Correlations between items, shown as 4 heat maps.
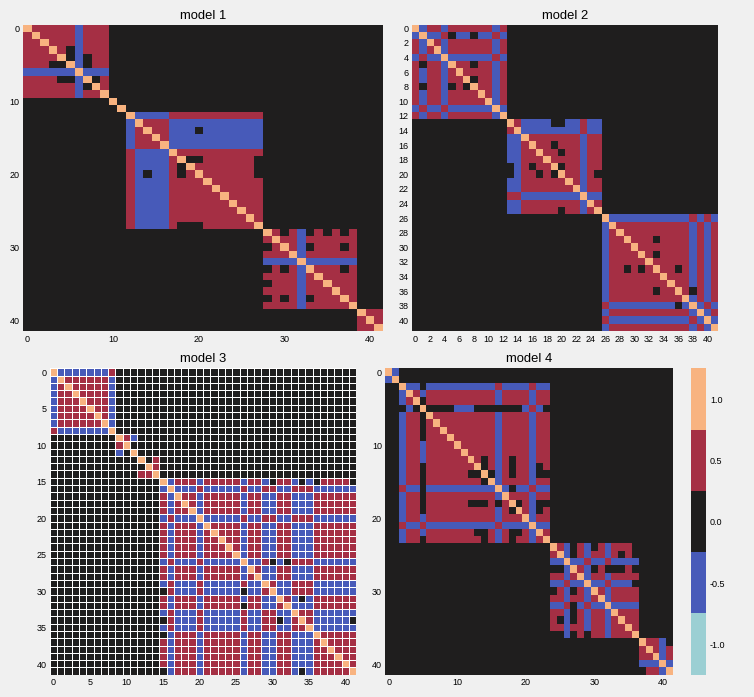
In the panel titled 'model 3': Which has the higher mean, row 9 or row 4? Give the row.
4
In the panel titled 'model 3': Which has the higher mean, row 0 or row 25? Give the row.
25
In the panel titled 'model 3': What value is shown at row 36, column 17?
0.5
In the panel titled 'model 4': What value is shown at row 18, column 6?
0.5
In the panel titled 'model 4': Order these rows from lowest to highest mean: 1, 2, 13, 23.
2, 1, 13, 23
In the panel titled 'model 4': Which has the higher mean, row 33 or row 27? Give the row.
33
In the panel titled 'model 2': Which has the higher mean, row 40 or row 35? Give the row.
35
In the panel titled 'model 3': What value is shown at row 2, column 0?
-0.5
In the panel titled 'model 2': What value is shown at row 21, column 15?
0.5
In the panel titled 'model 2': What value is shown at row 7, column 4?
-0.5
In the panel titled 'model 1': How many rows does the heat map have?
42
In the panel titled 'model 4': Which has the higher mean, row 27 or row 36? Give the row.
36
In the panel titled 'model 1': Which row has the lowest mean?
32
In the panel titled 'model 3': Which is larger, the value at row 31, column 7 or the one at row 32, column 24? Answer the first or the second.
the second
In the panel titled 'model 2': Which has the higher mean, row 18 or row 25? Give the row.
18
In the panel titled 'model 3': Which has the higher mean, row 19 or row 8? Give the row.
19
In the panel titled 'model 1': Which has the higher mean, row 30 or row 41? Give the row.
30
